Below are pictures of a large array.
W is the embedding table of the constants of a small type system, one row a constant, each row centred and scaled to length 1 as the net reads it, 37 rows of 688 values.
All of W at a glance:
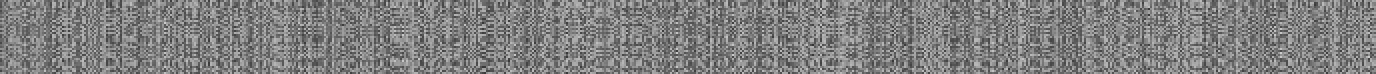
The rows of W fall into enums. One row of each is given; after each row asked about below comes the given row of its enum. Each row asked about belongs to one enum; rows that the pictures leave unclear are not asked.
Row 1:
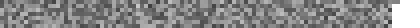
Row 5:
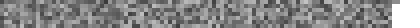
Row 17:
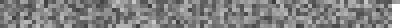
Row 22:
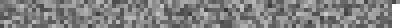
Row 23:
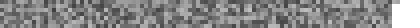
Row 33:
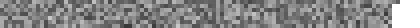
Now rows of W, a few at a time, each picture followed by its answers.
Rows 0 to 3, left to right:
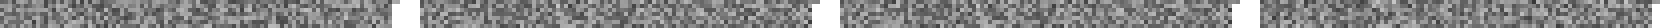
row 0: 23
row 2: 1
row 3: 17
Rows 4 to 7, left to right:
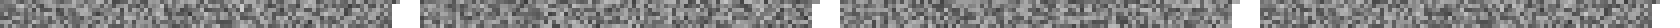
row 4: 22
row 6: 23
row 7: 22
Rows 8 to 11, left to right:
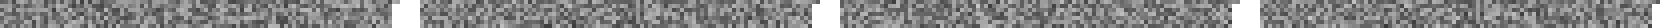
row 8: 23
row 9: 33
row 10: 1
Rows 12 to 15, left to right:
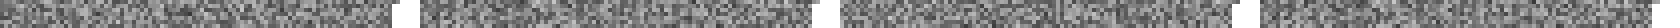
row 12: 22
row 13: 17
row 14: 33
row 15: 17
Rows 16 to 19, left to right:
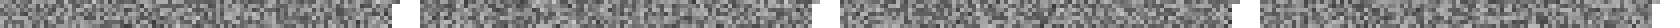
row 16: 33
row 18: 1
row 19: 23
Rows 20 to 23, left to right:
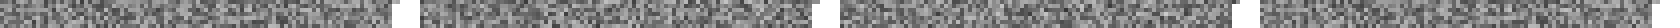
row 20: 23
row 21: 5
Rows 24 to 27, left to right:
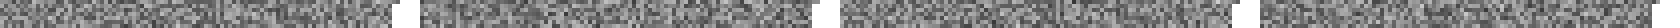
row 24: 33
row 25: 5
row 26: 33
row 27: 22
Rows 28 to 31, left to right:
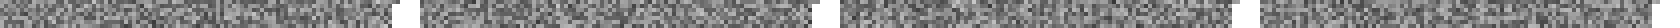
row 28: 33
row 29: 1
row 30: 17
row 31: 23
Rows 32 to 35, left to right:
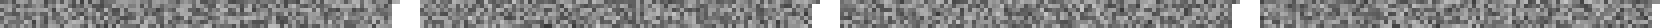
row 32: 23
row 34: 22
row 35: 5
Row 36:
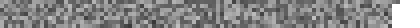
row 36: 33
